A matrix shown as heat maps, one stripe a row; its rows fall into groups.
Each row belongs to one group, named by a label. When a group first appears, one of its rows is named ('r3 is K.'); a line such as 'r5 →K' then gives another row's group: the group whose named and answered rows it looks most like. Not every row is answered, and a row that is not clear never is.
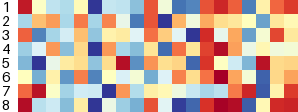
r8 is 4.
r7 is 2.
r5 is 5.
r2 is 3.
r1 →4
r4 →3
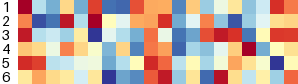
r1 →4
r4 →2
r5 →2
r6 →2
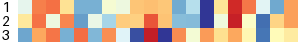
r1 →2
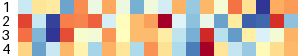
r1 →3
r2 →4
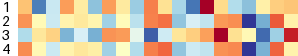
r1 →5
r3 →3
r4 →4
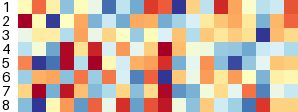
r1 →2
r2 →4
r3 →3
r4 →5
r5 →5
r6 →3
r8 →5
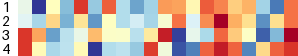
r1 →3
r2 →3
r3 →2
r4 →4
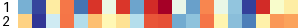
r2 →5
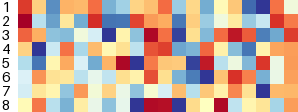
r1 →4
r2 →4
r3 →2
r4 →5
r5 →5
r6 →2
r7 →3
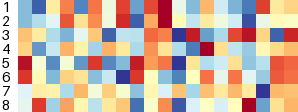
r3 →2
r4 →5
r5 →4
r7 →3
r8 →2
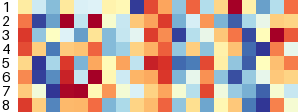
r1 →2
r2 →5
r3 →4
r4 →4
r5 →5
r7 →5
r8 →4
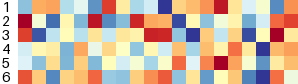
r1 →3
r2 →4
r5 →3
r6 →4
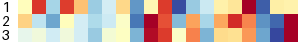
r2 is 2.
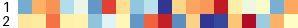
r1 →3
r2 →2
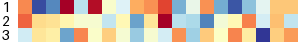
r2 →2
